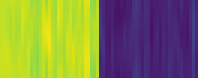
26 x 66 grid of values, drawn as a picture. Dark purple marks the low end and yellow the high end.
It is made of 1 by 2 panels. Panel 1,1: very high, streaked downward, faint in contrast. Panel 1,2: very low, streaked downward, faint in contrast.
